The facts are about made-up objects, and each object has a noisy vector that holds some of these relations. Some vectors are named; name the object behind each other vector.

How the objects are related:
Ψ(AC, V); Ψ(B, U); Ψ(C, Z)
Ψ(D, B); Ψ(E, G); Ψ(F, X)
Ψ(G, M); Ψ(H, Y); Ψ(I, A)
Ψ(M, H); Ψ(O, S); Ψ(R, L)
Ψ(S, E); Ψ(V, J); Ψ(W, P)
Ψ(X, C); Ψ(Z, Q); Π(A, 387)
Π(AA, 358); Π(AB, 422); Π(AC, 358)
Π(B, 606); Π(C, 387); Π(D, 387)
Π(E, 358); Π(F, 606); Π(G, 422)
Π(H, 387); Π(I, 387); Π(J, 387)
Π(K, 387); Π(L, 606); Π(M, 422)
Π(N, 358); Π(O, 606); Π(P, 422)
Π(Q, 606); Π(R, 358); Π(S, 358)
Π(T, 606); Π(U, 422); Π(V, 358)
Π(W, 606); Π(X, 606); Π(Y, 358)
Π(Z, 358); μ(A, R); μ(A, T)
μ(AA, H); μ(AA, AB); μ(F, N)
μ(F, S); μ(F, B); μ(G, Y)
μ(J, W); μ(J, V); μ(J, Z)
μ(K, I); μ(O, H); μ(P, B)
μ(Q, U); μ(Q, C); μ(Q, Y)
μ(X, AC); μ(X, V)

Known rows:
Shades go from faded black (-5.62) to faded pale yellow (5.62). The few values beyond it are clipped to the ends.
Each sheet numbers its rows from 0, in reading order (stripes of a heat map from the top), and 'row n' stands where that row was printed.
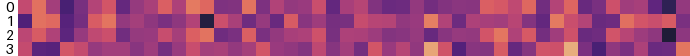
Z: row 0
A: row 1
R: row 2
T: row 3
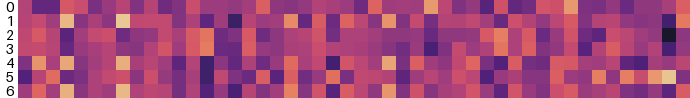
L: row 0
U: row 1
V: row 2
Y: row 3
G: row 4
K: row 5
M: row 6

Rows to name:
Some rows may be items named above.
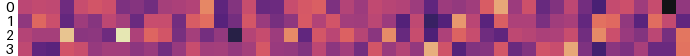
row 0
AC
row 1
AA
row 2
AB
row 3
T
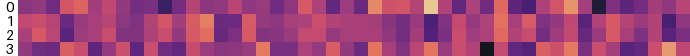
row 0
X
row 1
Y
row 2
E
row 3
O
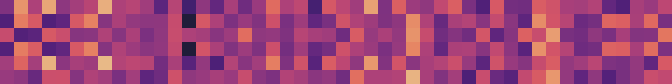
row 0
G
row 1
J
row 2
B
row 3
J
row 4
M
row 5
F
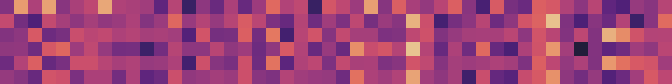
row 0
P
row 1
W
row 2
C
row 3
X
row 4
D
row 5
Q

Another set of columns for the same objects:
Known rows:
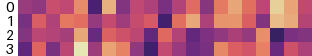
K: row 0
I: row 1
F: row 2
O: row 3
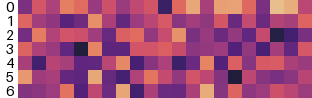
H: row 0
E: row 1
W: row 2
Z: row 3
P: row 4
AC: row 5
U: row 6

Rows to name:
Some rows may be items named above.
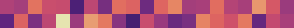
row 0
D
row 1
O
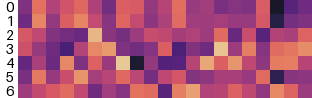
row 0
T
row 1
B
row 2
Y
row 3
AA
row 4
AB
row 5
L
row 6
C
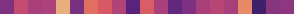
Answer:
Q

